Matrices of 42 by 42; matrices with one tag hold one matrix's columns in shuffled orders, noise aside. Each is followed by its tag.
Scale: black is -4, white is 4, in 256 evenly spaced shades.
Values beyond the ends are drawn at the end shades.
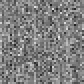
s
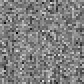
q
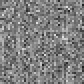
s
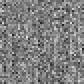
s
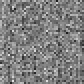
q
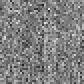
s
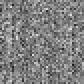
s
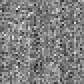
s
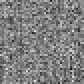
q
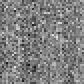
s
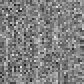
s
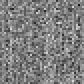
s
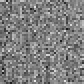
q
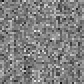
q
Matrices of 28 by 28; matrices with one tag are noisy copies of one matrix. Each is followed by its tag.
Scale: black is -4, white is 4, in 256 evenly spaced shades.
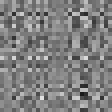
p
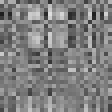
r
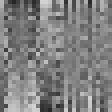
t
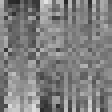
t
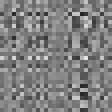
p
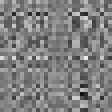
p
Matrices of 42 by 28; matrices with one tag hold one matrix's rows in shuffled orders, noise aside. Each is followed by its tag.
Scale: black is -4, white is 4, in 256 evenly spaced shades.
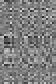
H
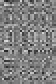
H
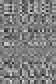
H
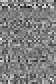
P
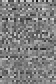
P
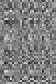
H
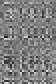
H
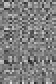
H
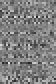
P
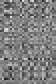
H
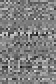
P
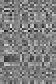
H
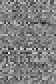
P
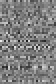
P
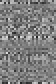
P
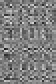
H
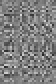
H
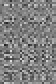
H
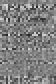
P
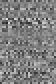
P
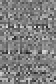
P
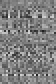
P
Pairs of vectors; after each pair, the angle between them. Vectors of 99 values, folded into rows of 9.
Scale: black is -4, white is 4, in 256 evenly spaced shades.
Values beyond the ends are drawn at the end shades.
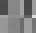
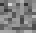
partly aligned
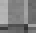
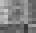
nearly parallel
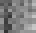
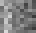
nearly opposite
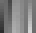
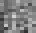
partly aligned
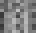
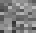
orthogonal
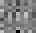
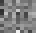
nearly opposite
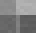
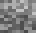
partly aligned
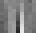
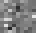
orthogonal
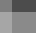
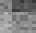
nearly parallel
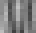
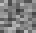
orthogonal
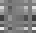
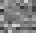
partly opposed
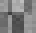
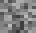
partly aligned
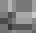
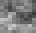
nearly opposite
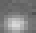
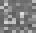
orthogonal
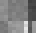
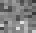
partly aligned
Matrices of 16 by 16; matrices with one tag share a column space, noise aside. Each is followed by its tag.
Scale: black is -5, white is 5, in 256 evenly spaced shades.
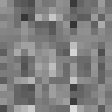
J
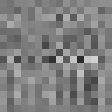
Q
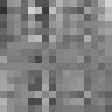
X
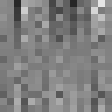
X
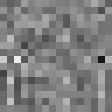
Q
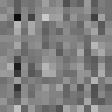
J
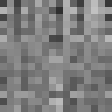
X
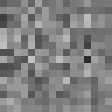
Q
